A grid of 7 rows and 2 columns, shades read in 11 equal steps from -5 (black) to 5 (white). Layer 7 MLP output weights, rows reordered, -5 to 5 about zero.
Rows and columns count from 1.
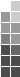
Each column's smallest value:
-2 -2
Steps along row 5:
up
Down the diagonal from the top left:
5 3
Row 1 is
5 3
